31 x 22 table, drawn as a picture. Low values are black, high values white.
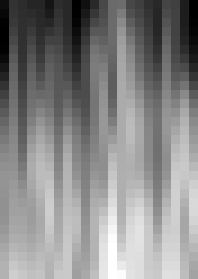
Values rise toward the bottom. No lone cell stands out from its neighbours. The bottom left is the calmest part. Streaks run downward.
